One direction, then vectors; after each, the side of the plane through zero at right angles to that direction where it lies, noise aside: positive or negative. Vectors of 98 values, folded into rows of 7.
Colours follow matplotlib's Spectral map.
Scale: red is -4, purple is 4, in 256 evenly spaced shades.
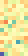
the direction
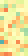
negative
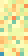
positive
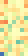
positive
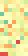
negative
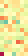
negative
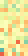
negative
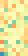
positive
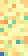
positive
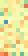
negative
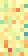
negative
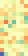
positive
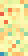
positive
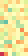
negative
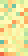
negative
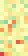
negative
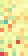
negative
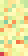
negative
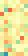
positive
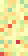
negative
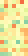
positive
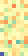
positive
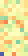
positive
